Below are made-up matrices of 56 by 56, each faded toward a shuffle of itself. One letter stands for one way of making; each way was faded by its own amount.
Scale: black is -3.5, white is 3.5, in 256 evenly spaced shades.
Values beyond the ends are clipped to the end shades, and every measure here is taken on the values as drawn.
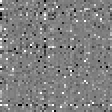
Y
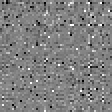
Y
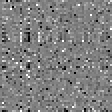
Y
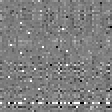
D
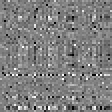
D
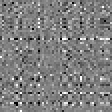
D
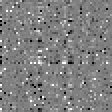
Y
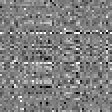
D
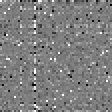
Y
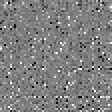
Y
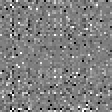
Y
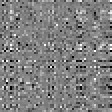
D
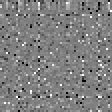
Y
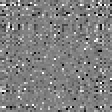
Y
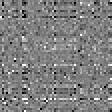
D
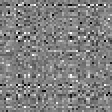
D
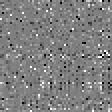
Y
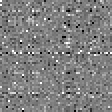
Y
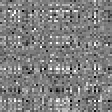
D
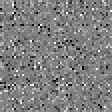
Y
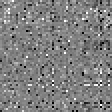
Y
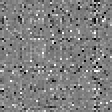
Y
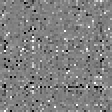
Y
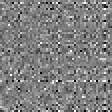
D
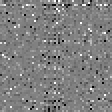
Y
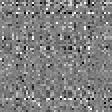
D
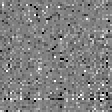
Y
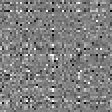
D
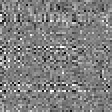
D
